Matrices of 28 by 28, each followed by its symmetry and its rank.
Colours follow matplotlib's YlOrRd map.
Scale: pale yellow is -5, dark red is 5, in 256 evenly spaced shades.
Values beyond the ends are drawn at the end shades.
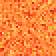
antisymmetric, full rank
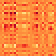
neither, rank two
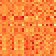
neither, rank three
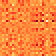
neither, rank three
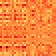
neither, rank three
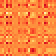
neither, rank two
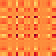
symmetric, rank one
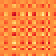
symmetric, rank one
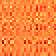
neither, rank three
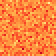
neither, full rank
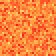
neither, full rank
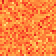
neither, full rank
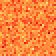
antisymmetric, full rank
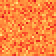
antisymmetric, full rank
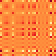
symmetric, rank one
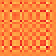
symmetric, rank one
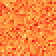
antisymmetric, full rank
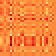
neither, rank two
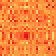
neither, rank three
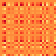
symmetric, rank one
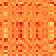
neither, rank two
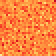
antisymmetric, full rank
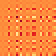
symmetric, rank one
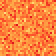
neither, full rank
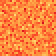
neither, full rank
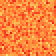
antisymmetric, full rank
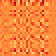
neither, rank two
